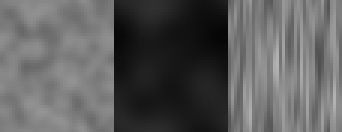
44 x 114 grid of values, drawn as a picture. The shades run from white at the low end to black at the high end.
The table splits into one row of 3 panels. Panel 1,1: middling, blotchy, faint in contrast. Panel 1,2: very high, smooth, faint in contrast. Panel 1,3: middling, streaked downward.
